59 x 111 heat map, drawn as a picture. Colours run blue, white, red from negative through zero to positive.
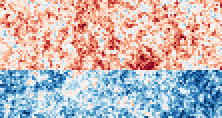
Seam: horizontal, 60% of the way down, the top part higher. Grain: blotchy. Stripes: none. Ninth with the lowest average: bottom right.
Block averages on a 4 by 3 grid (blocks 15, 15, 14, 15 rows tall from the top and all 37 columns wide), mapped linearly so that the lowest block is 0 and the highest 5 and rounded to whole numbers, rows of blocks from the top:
4 5 4
4 5 5
2 3 2
1 1 0
